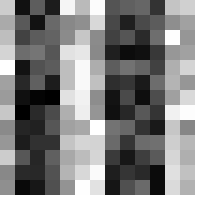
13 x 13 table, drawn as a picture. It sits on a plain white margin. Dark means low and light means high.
Stripes: upright, repeating 2 times. Slope: none. Histogram: flat.
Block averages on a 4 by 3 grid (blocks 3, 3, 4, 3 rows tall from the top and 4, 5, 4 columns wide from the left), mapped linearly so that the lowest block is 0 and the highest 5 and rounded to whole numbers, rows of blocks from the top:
254 / 353 / 054 / 154
